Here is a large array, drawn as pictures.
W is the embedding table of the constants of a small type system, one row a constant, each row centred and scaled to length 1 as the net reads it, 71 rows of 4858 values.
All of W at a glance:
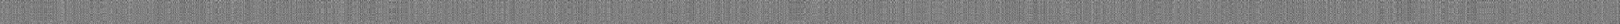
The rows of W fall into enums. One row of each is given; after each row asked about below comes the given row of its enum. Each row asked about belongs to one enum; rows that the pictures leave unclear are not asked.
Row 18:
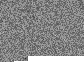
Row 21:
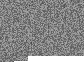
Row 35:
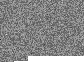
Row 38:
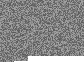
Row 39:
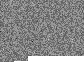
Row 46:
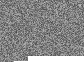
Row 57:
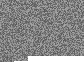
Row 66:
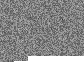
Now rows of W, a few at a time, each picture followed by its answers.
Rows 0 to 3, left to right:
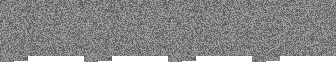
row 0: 18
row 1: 18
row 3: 38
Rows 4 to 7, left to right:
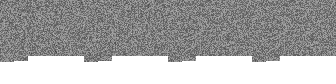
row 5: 21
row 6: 38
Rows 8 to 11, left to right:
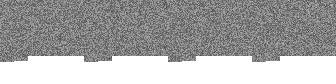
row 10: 57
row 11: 46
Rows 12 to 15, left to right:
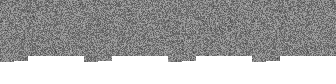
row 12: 18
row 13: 57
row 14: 66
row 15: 18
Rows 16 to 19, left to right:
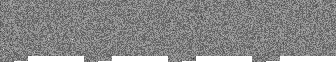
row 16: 39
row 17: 38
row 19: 21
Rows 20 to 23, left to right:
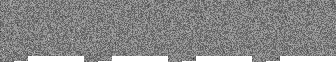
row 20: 39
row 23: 18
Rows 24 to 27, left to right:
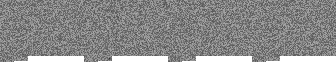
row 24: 38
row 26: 57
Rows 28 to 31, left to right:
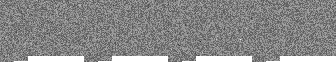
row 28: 46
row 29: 21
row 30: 39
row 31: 57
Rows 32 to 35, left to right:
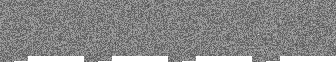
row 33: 21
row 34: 38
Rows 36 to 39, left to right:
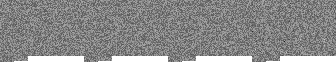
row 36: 57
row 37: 38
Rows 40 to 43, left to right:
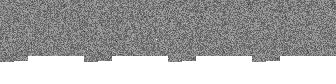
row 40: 21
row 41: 39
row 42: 18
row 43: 18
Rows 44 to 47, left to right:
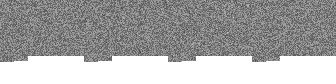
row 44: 57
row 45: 18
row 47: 38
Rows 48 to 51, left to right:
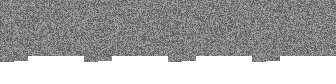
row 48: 39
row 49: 38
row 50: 66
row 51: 18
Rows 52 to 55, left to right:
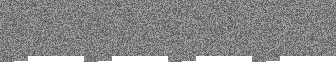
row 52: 57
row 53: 57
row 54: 66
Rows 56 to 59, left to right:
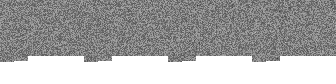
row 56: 38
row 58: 21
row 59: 18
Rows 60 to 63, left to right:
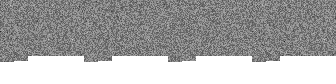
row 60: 39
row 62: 57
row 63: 39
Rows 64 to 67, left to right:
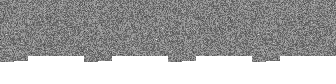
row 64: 35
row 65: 39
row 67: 35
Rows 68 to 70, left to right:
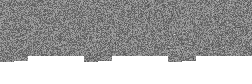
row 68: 38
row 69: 21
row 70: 35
